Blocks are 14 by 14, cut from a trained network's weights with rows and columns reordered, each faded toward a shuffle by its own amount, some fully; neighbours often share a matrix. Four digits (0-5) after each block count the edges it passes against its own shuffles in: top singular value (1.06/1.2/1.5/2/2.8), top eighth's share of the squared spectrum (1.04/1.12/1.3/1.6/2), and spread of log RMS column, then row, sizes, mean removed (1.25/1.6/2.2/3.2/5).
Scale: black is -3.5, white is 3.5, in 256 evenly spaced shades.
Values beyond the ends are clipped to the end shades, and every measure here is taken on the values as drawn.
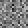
2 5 2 0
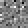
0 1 0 0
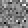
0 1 0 0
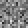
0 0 0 1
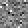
0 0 0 0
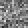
0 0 0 0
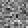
0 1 0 0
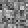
2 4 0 1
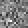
1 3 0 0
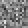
1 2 1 0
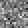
0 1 0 0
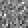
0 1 0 0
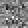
2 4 1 0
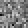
1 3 0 0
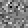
1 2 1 0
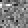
1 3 0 0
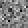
1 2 0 1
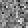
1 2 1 0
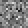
0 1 1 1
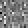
2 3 2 0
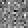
1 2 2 0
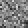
1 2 0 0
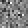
2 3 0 1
